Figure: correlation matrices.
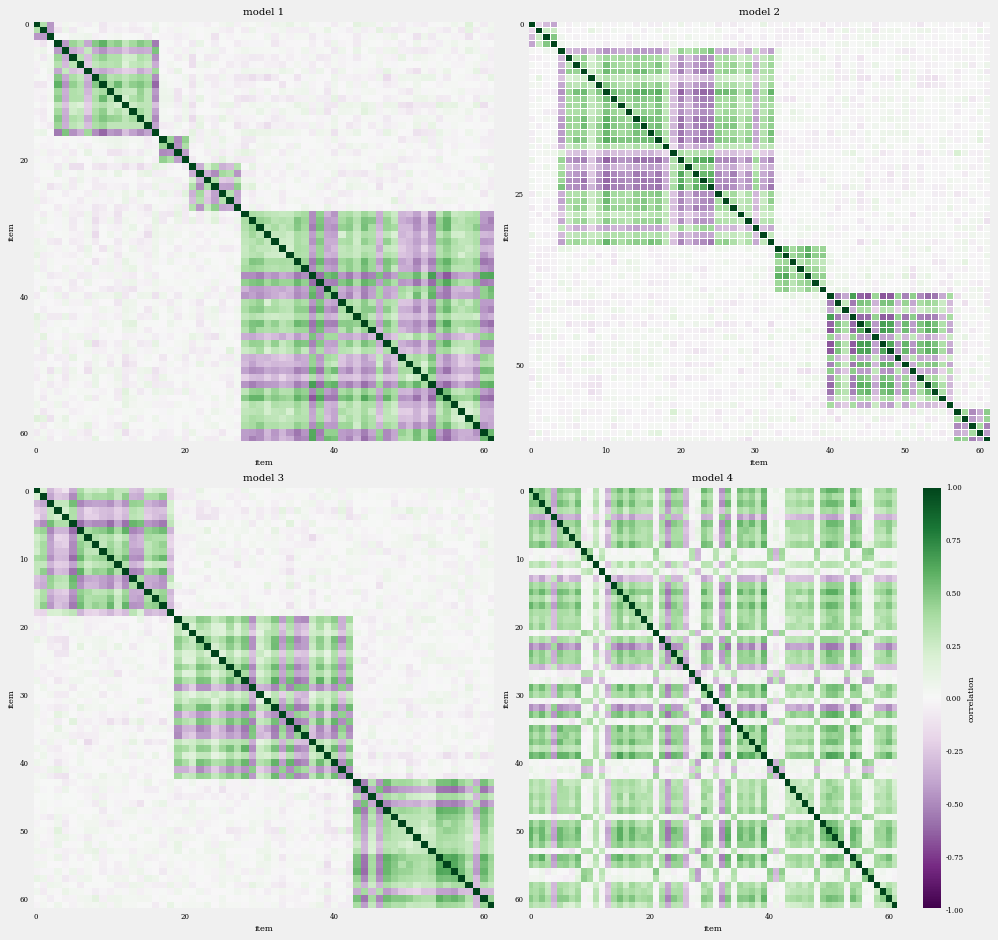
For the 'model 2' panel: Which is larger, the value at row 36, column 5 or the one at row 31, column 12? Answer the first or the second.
the second
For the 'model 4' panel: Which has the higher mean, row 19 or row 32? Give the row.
19
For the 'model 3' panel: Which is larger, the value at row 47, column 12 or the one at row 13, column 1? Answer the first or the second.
the first
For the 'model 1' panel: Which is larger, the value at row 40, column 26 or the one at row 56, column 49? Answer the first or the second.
the first
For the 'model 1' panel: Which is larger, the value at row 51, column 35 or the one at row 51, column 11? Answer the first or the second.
the second
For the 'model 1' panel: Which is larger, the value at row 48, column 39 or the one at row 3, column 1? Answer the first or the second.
the second
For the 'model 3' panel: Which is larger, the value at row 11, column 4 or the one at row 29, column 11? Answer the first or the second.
the second
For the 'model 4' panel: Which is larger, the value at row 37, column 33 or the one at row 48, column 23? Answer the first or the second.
the first
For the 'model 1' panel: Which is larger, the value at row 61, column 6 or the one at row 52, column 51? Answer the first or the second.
the second
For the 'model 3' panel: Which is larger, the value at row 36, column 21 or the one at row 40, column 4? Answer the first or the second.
the second
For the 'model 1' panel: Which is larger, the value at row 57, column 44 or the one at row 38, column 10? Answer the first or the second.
the first
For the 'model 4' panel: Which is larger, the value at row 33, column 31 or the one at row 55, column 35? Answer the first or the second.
the second
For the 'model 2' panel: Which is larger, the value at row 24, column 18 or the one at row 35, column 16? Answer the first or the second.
the second
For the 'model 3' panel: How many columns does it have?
62
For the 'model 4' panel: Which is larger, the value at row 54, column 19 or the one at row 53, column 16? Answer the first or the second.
the first
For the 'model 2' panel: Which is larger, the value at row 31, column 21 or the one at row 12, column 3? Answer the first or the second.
the second
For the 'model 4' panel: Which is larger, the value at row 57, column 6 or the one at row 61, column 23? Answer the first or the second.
the first
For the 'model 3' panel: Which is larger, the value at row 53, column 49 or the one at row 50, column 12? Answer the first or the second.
the first
